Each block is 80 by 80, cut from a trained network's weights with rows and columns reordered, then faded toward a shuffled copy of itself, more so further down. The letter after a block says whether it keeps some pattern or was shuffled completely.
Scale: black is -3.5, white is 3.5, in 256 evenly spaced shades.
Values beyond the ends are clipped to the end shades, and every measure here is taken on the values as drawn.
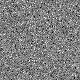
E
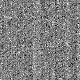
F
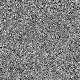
F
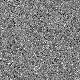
E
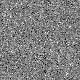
E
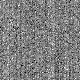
F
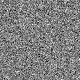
F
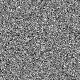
E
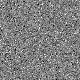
E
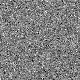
E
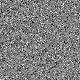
E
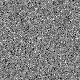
F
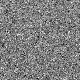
E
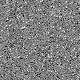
E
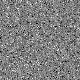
F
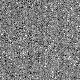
F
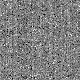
F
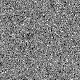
E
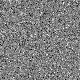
E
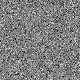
E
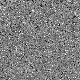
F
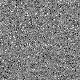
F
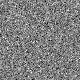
E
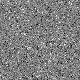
E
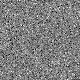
E
